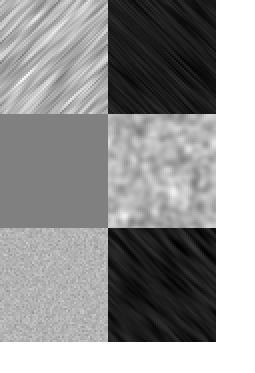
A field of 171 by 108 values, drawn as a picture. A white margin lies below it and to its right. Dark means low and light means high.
The table splits into 3 rows of 2 panels. Panel 1,1: high, slanting up to the right. Panel 1,2: very low, slanting down to the right, faint in contrast. Panel 2,1: middling, flat. Panel 2,2: high, blotchy. Panel 3,1: high, fine-grained, faint in contrast. Panel 3,2: very low, slanting down to the right, faint in contrast.
